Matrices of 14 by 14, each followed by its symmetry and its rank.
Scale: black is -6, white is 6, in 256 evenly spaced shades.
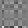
neither, rank one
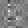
neither, rank two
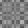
symmetric, rank one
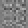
neither, rank three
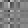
neither, rank one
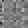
neither, rank three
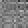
neither, rank three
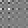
symmetric, rank one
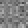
neither, rank three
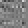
neither, rank two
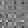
neither, rank two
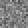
neither, full rank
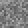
neither, full rank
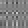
neither, rank one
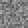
neither, full rank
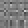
neither, rank two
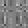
neither, rank two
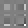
symmetric, rank one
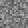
neither, full rank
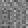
neither, rank three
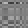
neither, rank one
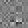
neither, rank two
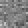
neither, rank three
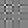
symmetric, rank one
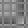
symmetric, rank one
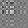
symmetric, rank one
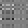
neither, rank one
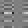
neither, rank one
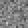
neither, full rank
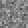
neither, full rank
